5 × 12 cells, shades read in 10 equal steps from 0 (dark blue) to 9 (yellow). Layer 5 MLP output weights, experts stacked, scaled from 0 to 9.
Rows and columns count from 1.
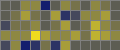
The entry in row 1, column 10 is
5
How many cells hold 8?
0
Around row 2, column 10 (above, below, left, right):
5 7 5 6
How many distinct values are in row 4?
5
